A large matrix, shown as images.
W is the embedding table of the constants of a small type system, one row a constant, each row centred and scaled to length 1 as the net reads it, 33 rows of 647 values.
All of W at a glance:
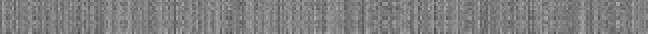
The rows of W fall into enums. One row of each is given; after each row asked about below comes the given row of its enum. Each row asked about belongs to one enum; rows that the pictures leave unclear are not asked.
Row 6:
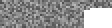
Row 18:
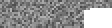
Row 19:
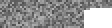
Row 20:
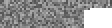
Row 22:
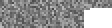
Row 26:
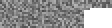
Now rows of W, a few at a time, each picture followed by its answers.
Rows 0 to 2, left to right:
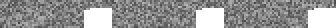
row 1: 6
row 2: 20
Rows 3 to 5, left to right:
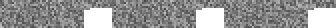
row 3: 22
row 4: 22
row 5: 26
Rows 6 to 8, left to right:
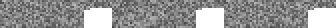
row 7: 19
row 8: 6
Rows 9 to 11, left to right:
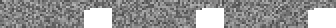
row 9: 6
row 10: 20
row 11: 18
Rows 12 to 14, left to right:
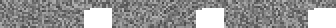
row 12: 26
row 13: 18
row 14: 22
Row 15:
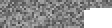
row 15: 19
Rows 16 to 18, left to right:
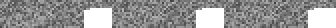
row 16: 19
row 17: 18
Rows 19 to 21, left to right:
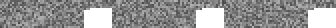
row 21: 26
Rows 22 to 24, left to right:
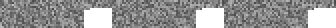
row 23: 20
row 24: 20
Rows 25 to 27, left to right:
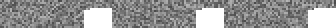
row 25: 18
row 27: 20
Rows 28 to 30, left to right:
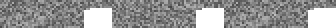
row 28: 19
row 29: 26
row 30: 19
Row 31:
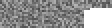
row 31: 26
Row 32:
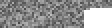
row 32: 19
